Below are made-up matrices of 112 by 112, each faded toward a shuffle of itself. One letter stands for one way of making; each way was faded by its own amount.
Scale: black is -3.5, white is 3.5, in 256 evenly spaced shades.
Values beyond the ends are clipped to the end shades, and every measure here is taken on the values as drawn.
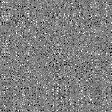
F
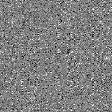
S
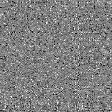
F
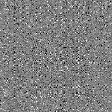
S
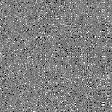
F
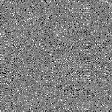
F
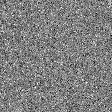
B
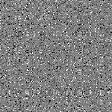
F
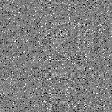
F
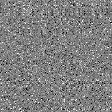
F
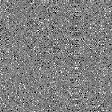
F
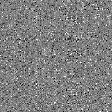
F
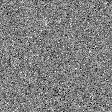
B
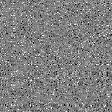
F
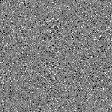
F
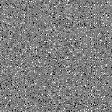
F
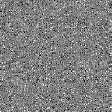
F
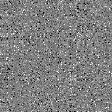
F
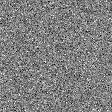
B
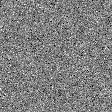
B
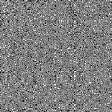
S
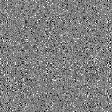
S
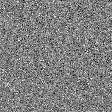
B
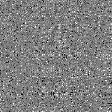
F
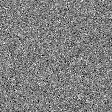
B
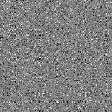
S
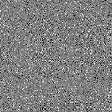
F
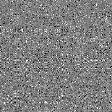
S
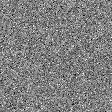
B
